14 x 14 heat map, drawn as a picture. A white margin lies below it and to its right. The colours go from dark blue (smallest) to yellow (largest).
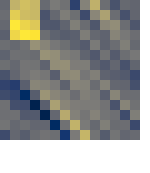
The bottom left is the ninth with the lowest average. In the top left lies a patch that is higher than the rest. The top left is the ninth with the highest average. Streaks slant down to the right.
